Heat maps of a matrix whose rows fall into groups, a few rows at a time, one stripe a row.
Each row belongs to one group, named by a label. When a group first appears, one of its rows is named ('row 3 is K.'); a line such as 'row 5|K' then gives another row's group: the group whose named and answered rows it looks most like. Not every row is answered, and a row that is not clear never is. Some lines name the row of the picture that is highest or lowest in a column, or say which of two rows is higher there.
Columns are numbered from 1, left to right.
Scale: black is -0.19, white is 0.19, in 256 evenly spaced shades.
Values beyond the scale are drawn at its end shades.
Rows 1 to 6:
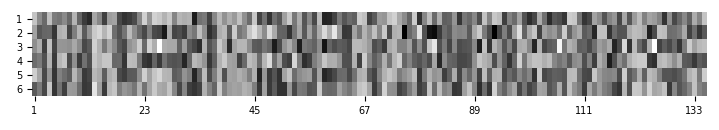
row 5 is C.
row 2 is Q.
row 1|C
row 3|C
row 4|Q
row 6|C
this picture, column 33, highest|4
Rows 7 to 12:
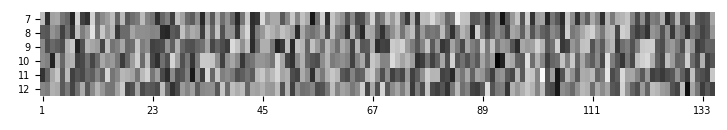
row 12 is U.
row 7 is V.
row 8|V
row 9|Q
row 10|Q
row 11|V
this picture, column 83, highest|10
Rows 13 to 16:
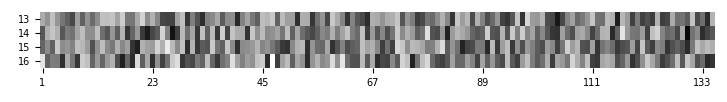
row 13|V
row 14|U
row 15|C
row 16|Q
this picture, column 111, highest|13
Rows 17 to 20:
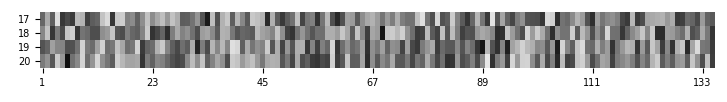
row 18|Q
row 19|U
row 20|U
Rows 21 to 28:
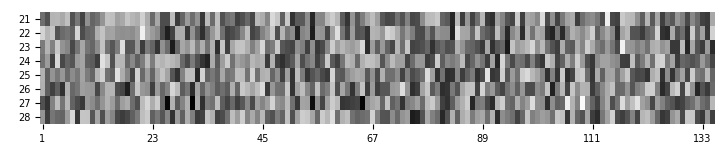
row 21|V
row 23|U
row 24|C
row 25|U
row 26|Q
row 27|V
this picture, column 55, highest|28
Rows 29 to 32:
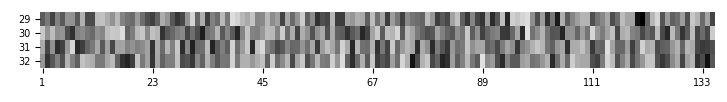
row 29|U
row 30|V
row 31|Q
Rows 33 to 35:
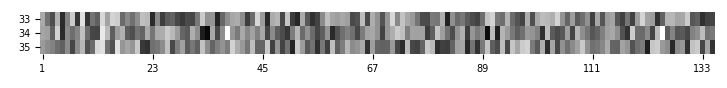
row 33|Q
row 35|U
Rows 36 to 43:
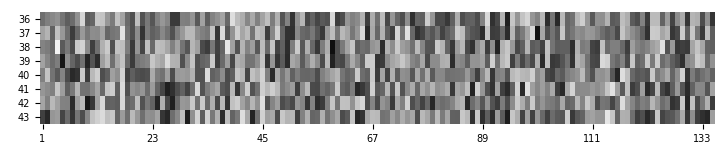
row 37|U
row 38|C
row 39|C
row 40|U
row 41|V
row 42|U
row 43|V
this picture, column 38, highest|38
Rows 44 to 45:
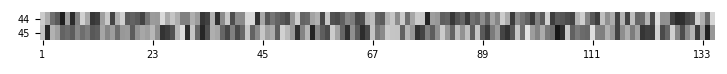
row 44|C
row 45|V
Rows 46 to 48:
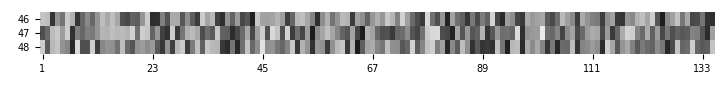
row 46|Q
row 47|V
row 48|V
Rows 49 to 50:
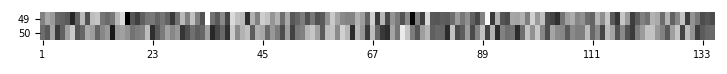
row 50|Q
